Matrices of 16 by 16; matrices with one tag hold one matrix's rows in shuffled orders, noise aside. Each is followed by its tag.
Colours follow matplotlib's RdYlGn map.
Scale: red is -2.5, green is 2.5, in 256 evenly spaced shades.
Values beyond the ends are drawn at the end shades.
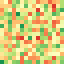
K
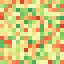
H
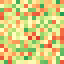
H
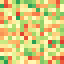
H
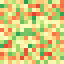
H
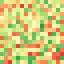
H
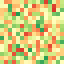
K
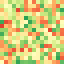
H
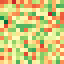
H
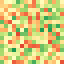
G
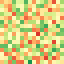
K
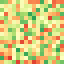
H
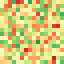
K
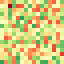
K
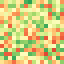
H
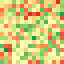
H
